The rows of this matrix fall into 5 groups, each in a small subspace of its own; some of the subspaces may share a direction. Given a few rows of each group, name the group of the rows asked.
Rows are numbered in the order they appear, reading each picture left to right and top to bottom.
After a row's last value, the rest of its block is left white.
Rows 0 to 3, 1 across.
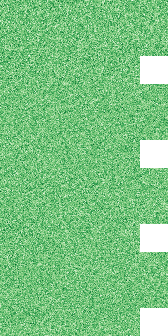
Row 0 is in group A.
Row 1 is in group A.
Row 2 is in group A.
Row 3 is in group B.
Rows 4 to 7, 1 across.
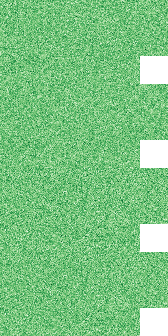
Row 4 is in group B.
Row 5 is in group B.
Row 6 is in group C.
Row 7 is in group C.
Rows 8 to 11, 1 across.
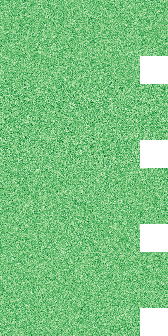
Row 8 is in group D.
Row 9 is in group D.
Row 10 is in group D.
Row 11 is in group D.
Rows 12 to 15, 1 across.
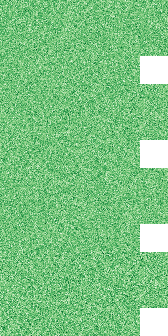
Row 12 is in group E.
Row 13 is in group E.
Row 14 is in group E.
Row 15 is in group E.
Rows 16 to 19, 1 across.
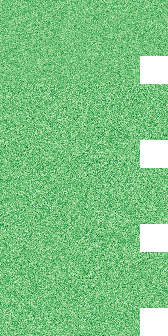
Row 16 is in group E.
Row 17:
C
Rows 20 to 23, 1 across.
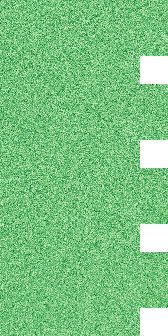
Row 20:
A
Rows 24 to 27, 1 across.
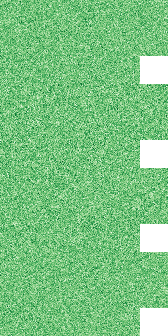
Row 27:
A
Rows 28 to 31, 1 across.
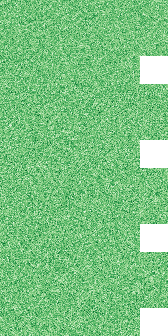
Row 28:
A
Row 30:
E
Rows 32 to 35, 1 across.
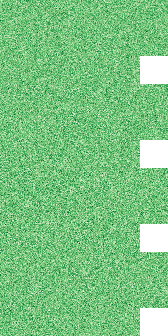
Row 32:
E
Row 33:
E
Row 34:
D
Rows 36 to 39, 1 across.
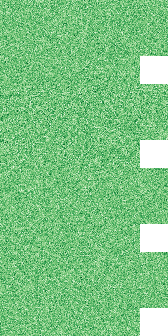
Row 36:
C
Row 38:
A
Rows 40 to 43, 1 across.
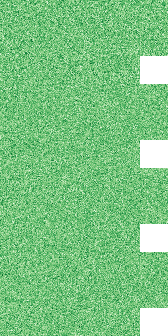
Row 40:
D
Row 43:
A
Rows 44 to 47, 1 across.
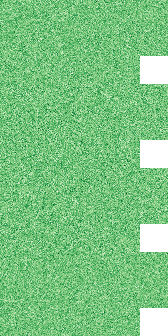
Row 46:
D
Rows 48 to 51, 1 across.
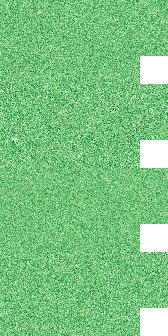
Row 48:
B
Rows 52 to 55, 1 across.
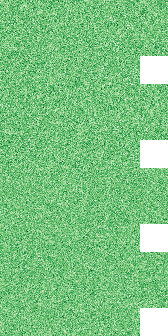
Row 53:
A
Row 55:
D
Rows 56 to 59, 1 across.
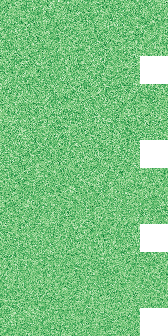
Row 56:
A
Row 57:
E
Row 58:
D
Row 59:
B
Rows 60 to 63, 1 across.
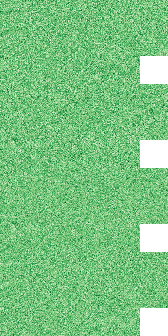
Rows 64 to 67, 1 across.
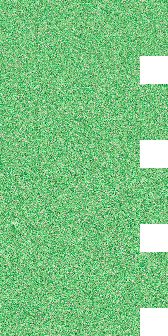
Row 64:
D
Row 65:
D
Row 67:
B
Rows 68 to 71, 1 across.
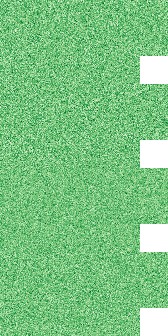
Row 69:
A
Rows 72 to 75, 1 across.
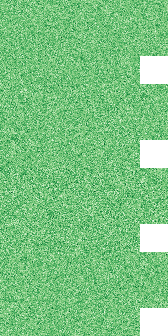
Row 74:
B
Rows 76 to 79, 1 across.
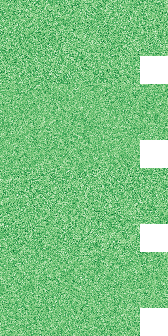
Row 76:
E
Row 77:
D
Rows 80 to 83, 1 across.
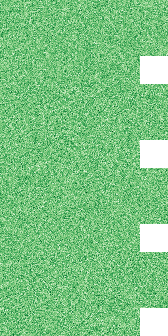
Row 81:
E
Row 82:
E
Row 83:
C
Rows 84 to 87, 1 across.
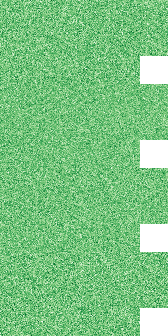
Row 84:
C
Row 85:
A
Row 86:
D
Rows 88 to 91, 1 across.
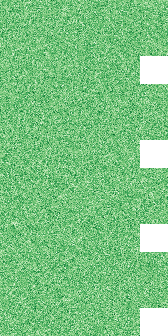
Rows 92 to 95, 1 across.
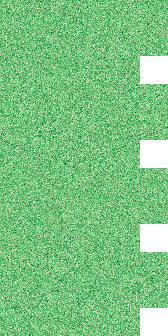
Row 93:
D
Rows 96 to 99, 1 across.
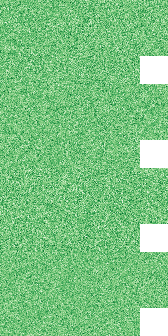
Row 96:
A
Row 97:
A
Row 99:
E
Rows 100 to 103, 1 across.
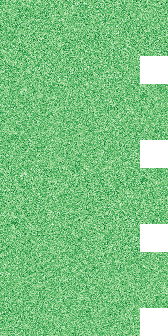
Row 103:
A
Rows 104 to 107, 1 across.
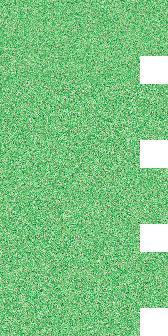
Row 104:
B
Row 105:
E
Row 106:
E
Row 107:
E
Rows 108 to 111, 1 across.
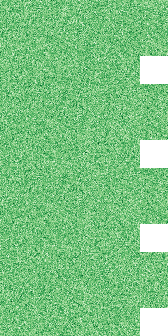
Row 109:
C
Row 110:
C
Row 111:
D
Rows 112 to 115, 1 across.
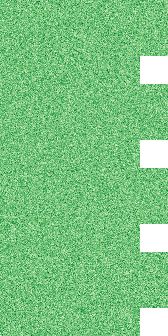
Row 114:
B
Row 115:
D
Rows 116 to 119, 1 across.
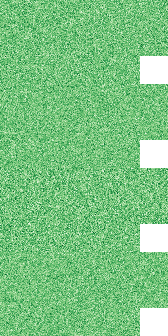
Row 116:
D
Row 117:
B
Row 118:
A
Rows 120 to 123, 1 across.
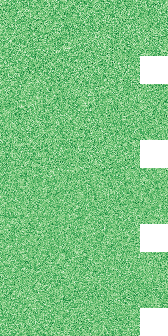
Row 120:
E
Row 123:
E
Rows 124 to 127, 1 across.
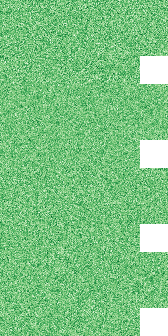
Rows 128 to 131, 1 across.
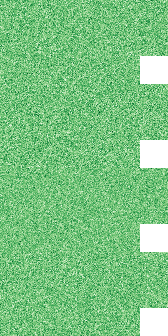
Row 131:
C
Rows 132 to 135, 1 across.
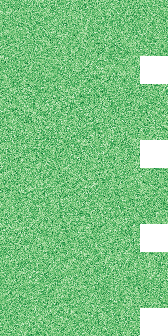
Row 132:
C
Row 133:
D
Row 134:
A
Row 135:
E
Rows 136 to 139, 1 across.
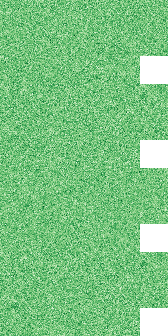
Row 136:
C
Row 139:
B
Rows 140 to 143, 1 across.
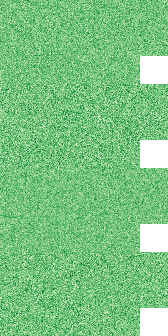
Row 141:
E
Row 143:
D
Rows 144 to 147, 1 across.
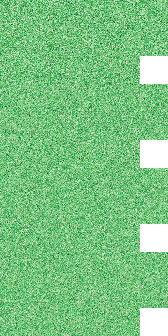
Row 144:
B
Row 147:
B
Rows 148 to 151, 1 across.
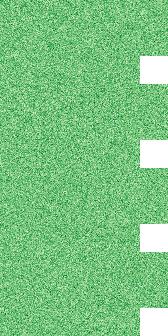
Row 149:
D
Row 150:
C
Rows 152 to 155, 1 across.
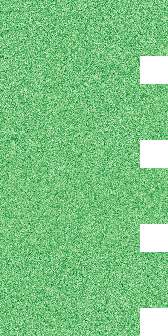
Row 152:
C
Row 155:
C
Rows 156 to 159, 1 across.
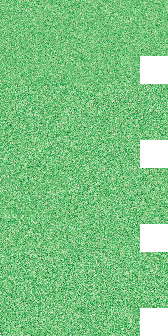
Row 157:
E
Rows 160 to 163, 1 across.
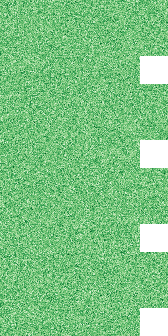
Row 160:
B
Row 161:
C
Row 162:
D
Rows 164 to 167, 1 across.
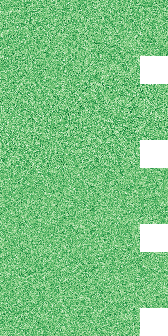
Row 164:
C
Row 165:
E
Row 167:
A
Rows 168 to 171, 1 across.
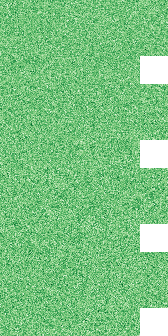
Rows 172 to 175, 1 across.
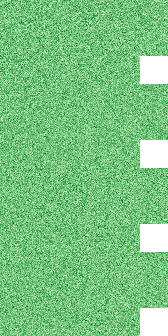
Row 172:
A
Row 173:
C
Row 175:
C
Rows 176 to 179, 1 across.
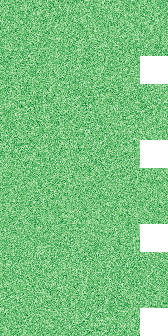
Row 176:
A
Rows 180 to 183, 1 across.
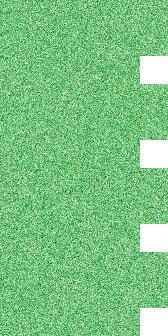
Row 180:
C
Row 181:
C
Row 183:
E
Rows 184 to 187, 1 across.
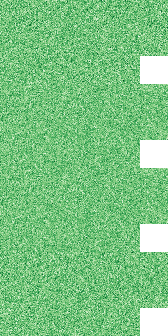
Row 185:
C
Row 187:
A
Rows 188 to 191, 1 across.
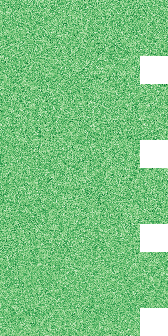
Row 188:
C
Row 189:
D
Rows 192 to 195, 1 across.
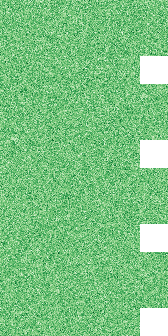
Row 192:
C
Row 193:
B
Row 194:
E
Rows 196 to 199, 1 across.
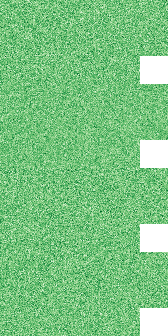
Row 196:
D
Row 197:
C
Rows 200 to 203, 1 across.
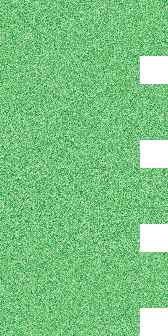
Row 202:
D
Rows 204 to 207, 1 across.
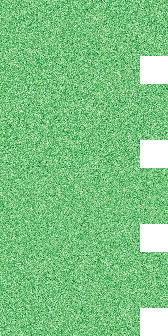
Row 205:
E
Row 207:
D
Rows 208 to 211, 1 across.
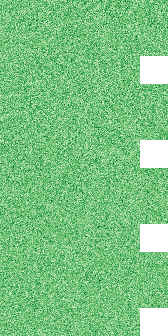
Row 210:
C
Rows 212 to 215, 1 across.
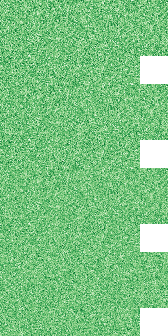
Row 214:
A
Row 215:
D
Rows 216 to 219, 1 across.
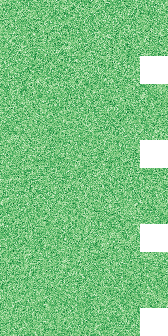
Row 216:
E
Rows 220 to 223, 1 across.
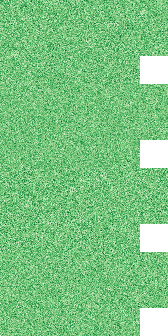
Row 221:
D
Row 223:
E
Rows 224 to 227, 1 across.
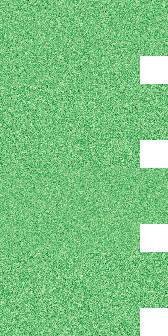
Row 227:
D
